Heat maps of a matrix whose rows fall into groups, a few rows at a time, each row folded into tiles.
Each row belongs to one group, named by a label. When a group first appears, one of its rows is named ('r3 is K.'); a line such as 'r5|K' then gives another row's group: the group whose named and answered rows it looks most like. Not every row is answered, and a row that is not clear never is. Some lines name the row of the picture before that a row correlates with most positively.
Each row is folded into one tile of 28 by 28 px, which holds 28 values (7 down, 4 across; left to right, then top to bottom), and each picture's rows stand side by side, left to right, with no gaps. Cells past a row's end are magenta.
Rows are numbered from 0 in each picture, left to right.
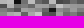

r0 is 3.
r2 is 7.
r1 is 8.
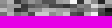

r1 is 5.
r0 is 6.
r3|8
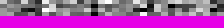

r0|8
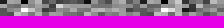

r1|6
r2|7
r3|7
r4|6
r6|6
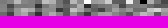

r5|7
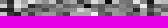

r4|8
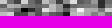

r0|8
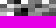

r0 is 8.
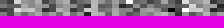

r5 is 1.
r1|6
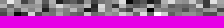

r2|7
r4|3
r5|1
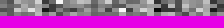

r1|6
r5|6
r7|6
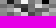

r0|1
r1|3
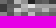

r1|7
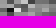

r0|1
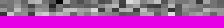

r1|5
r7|7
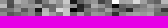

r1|1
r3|3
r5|8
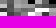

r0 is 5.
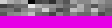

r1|7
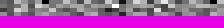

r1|3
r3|8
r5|1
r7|3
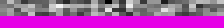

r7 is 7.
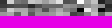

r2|8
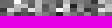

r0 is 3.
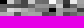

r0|7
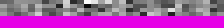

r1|8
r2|3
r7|6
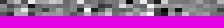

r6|1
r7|8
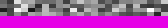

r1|5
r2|1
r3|6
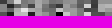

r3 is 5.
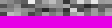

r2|1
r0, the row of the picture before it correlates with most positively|2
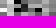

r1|1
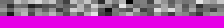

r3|8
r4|3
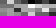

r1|7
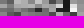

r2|5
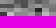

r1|1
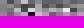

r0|1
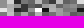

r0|6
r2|8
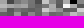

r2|3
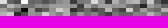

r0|8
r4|1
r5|3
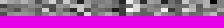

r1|1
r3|5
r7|3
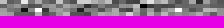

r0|8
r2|8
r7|7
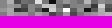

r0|6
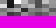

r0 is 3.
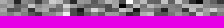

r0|3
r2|8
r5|8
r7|7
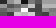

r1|5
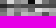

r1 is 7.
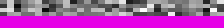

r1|6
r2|3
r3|1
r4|3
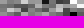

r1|3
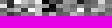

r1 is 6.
